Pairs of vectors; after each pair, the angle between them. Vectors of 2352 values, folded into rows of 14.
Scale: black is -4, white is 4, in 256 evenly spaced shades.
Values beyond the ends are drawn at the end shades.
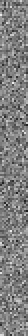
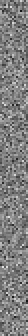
partly aligned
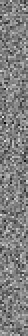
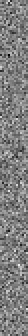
partly opposed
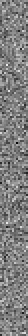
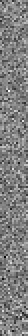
partly aligned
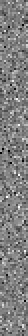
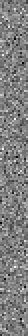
partly opposed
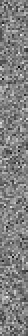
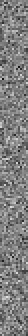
nearly parallel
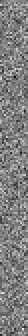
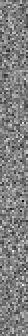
orthogonal
